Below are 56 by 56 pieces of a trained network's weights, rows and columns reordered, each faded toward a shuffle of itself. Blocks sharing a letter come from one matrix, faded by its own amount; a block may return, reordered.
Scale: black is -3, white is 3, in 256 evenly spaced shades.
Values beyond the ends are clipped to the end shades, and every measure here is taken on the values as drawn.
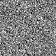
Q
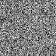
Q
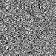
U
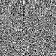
U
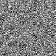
U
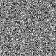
Q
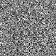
U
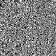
Q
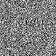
U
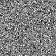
Q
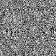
U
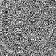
U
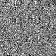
Q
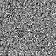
Q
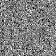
Q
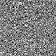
U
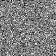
Q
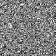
U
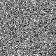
Q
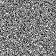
Q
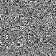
U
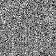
Q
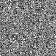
Q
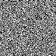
Q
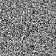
U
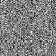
U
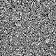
Q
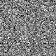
U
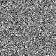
Q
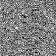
U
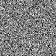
Q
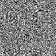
U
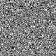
Q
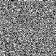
U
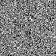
Q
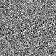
Q
